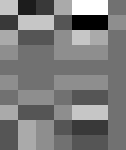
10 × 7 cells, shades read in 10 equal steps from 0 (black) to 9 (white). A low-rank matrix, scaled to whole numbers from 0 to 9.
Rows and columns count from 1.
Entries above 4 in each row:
4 3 4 4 0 4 2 4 2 2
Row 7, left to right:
4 5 5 4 3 3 4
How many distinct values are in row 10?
4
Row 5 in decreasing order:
4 4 4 4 4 4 4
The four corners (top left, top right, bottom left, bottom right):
7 4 3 4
